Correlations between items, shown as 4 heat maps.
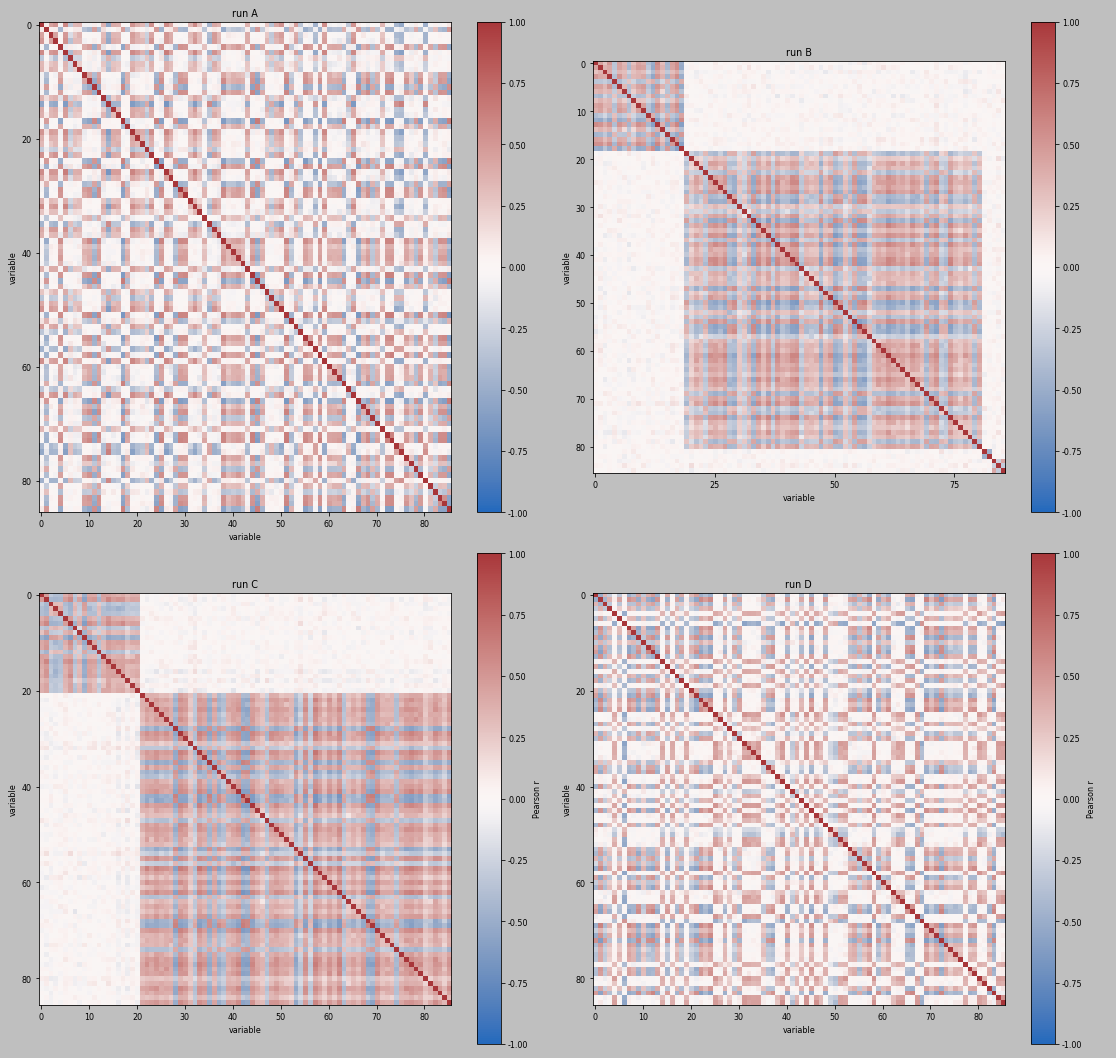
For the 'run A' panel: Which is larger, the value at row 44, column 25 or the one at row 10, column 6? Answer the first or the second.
the first
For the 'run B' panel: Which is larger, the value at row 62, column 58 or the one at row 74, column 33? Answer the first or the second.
the first
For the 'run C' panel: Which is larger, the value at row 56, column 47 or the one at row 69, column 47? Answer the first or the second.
the second
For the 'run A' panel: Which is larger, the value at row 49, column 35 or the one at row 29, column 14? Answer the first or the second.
the second
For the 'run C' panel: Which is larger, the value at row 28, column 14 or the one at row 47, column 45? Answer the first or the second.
the first
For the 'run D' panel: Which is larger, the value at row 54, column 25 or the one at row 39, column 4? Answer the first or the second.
the second
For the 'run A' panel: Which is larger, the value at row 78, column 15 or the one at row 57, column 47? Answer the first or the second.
the first
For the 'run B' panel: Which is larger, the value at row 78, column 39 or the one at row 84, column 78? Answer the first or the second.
the first
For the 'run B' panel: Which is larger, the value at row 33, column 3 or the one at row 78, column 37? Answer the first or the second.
the first
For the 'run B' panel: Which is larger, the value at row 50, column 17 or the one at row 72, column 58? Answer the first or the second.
the first
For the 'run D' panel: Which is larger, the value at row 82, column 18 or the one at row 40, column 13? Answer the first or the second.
the second
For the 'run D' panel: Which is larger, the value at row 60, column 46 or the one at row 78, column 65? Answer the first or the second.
the first
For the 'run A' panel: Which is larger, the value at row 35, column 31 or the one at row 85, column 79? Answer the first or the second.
the first
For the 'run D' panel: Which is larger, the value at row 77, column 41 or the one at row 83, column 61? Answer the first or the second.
the first
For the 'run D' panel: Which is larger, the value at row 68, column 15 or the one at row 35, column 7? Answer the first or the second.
the second
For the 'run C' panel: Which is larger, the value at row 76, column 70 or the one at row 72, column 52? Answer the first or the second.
the first
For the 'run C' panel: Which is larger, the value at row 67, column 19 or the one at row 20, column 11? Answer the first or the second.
the second
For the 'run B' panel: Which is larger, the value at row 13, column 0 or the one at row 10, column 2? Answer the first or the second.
the first
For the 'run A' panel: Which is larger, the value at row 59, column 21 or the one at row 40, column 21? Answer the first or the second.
the first
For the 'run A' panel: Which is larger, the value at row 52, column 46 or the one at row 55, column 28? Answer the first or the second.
the first
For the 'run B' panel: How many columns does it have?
86
